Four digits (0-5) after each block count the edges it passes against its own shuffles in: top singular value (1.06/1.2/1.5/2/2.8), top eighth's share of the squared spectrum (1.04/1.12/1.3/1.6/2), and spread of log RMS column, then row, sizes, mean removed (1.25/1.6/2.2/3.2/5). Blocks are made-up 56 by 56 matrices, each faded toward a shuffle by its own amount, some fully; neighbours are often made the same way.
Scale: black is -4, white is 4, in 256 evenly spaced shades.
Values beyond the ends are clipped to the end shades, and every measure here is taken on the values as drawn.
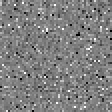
2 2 0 1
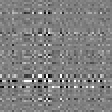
5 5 3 4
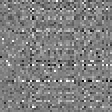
4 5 3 3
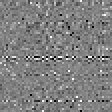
4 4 2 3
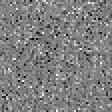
1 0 0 0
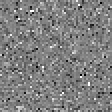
2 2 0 0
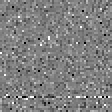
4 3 1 1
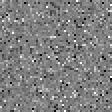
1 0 0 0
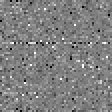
3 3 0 1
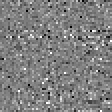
3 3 1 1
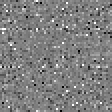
2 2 0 1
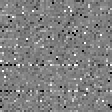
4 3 1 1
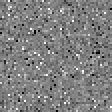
1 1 0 0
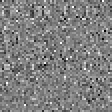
3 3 1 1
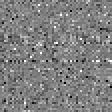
3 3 0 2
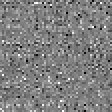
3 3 1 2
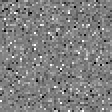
0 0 0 0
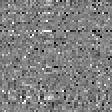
4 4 1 2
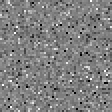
0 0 0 0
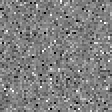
0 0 0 0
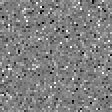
0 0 0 0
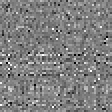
4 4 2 2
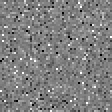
1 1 0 0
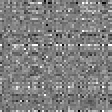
4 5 2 3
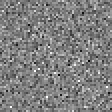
0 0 0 0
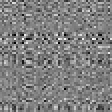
4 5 3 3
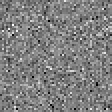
2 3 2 1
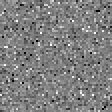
0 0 0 0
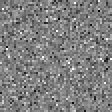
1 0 0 0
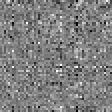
4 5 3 3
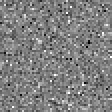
1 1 0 0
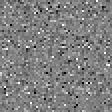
3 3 1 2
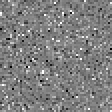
0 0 0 0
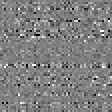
4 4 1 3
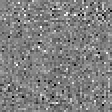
3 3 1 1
